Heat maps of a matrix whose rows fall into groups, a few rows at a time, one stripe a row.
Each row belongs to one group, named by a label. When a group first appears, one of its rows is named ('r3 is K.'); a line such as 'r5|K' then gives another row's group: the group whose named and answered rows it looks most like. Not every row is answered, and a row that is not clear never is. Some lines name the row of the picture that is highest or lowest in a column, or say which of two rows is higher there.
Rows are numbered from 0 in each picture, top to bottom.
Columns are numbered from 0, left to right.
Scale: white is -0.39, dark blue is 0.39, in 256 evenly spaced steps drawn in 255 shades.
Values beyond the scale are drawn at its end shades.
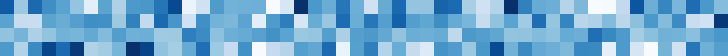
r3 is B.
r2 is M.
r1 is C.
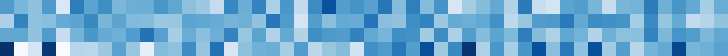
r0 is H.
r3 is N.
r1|M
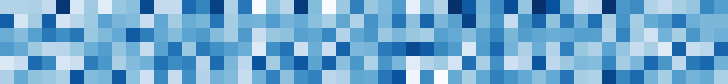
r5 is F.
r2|B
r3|C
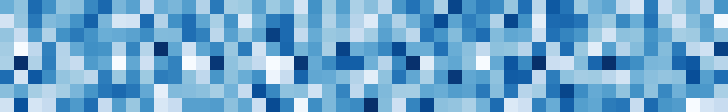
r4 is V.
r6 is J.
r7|M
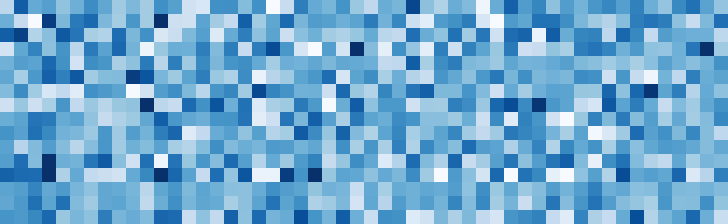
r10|N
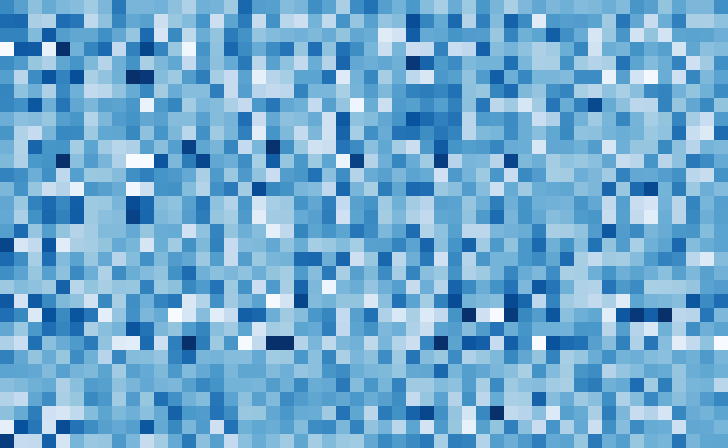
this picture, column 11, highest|11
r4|C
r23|B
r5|B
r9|C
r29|C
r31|N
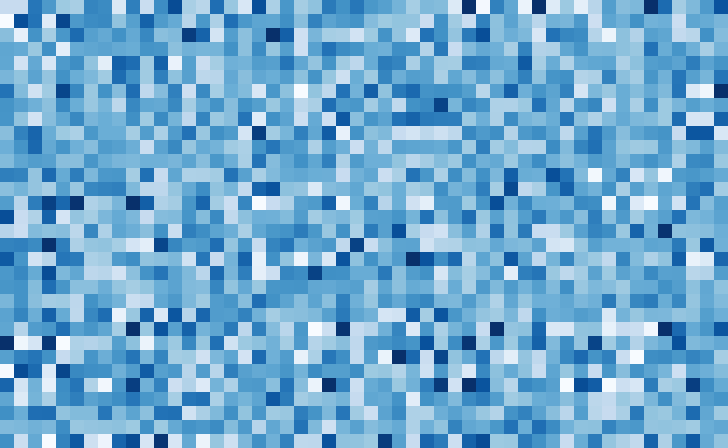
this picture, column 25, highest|17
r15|N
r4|F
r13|J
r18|C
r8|C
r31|F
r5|F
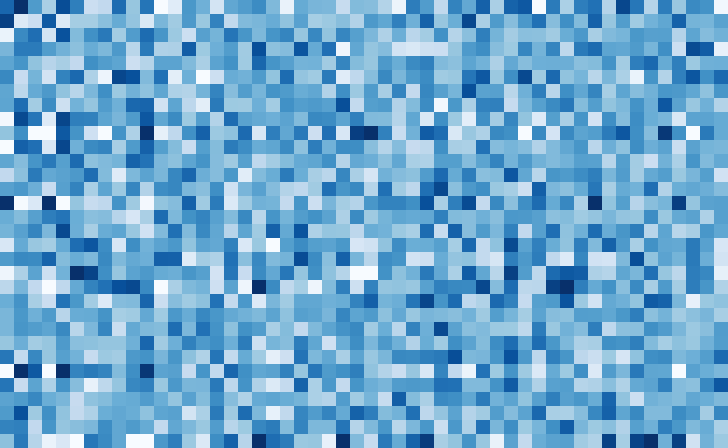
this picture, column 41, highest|19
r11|B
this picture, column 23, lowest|31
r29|V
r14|N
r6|N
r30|J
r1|N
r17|V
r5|F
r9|M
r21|M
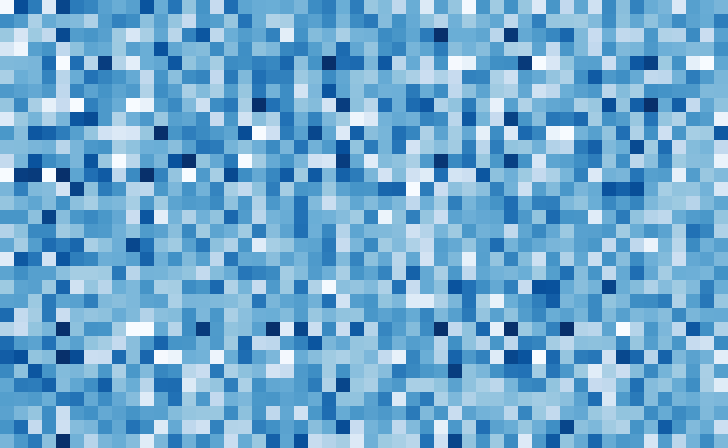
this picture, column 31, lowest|30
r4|H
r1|V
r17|B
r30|J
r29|H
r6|H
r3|C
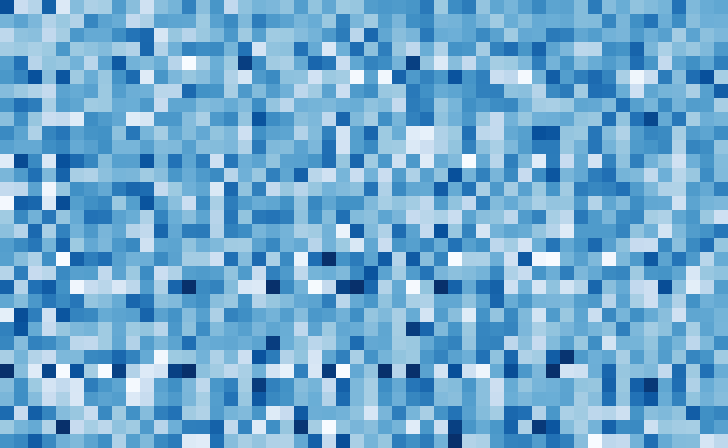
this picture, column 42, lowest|31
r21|B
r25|J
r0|N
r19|M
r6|M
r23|C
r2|J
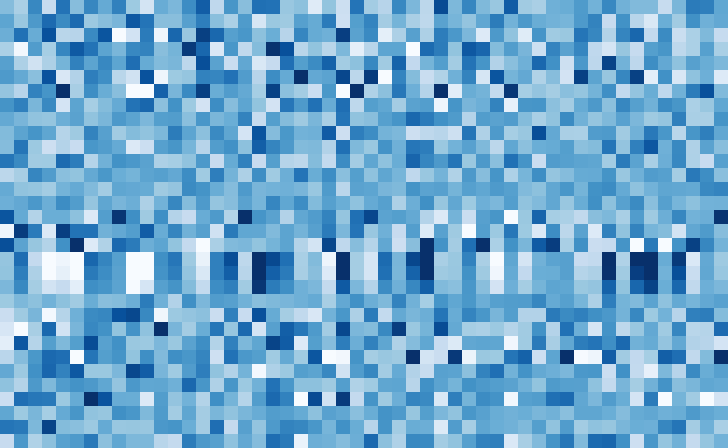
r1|B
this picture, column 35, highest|5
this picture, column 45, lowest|17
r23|C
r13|M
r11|C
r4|V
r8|C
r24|M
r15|V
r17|F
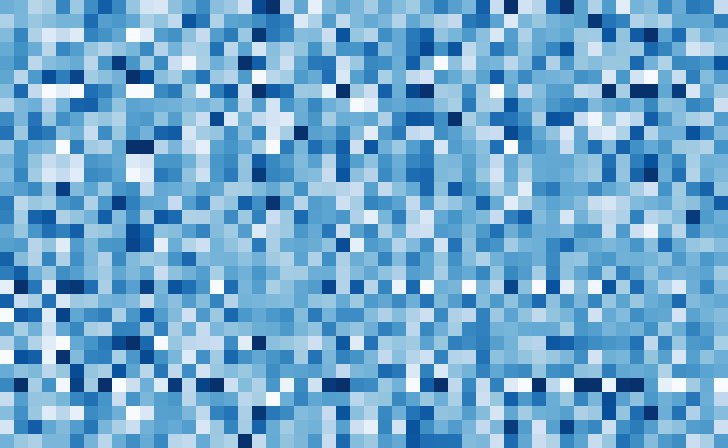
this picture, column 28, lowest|20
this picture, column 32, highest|8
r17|J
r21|N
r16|B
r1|M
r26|F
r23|F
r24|J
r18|N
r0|J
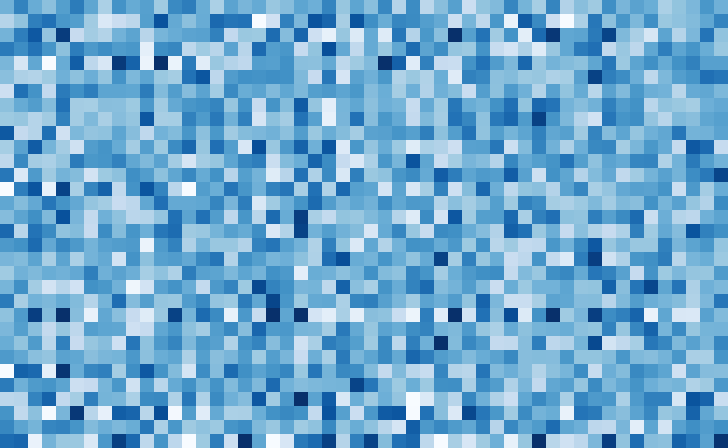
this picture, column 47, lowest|30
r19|M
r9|N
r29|F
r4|F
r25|C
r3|H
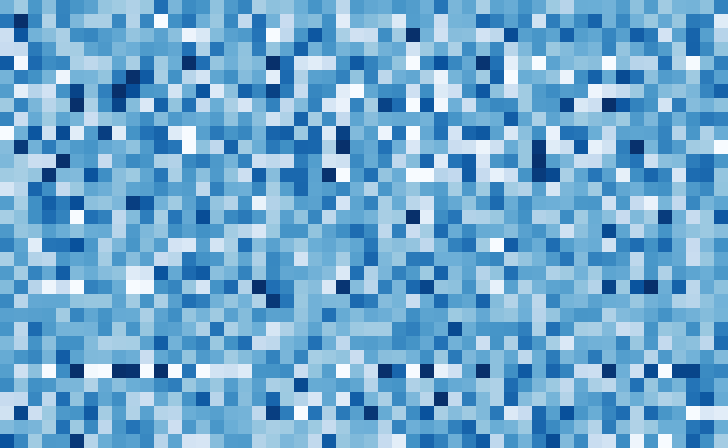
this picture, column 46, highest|20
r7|F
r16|V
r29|M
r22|H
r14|B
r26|F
